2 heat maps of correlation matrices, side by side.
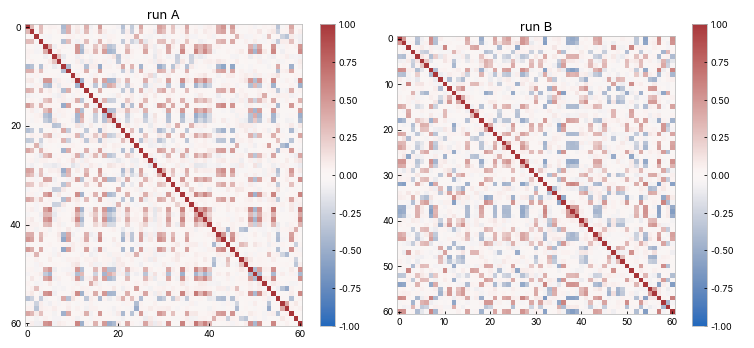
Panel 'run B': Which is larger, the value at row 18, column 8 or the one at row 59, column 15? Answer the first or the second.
the first
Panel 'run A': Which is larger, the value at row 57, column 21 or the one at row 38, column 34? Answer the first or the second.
the second
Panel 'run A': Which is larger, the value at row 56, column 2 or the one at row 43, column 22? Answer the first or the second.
the second
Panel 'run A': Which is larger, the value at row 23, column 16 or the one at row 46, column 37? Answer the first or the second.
the second
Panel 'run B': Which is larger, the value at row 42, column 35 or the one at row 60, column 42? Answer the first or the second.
the second
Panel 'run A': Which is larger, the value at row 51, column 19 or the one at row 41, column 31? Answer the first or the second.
the second
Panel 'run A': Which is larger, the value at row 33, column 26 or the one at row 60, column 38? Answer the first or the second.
the second
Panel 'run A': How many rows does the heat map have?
61
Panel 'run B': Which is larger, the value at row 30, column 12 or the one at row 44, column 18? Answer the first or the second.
the first
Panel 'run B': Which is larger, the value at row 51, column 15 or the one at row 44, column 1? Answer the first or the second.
the second
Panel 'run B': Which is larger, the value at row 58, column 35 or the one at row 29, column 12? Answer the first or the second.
the second
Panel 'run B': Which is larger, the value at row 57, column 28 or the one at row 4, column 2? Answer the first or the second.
the first
